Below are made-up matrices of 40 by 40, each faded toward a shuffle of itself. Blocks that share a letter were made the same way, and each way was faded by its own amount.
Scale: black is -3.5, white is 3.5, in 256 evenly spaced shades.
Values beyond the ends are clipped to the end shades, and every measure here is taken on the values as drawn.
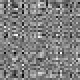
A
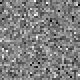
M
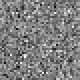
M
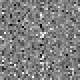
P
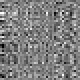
A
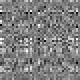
A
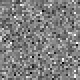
M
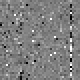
P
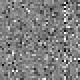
P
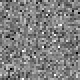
M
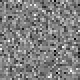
M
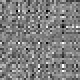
A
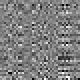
A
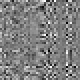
A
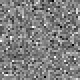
M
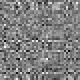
A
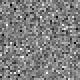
M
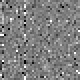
P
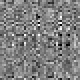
A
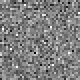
M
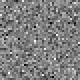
M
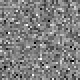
M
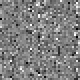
P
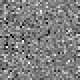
P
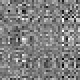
A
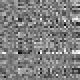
A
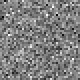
M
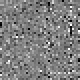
P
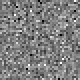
M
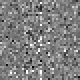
P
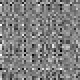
A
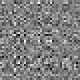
A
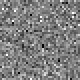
M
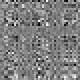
A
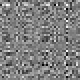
A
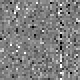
P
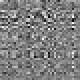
A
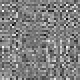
A
